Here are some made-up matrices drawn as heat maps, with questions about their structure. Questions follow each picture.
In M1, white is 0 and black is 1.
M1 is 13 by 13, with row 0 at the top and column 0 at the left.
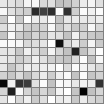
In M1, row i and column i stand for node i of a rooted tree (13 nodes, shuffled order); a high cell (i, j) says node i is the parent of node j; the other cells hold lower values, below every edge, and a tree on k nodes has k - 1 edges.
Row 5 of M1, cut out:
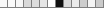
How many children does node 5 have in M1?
1
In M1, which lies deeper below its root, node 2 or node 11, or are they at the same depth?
node 2
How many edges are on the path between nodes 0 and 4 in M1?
4
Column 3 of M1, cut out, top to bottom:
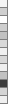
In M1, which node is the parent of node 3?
10
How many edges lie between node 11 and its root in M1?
0
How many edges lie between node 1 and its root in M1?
1
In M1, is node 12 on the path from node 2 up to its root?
no
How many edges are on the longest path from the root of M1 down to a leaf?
3
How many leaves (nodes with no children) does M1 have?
8
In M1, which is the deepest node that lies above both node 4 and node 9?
1
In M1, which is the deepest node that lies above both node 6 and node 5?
1
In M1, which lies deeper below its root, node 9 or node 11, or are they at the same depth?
node 9
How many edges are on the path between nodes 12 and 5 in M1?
4
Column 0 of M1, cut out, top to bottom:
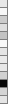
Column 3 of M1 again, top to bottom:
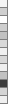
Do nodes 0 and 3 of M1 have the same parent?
yes
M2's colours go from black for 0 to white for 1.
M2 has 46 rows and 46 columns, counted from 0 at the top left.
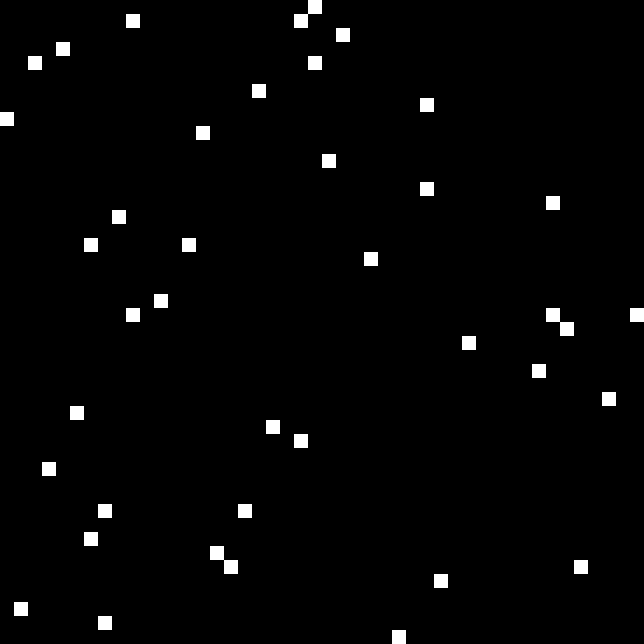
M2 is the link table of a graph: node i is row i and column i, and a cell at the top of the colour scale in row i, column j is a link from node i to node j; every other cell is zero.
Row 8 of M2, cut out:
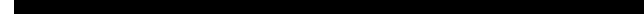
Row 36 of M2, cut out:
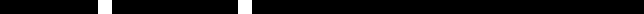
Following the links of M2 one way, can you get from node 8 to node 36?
no
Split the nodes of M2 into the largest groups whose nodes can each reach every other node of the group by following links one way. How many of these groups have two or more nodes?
4
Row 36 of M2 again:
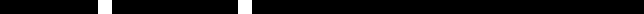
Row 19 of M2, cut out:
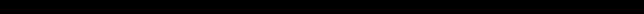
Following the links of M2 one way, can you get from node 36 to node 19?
yes
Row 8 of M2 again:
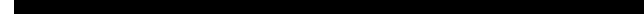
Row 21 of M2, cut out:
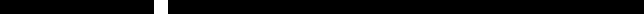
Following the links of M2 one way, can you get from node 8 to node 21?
yes
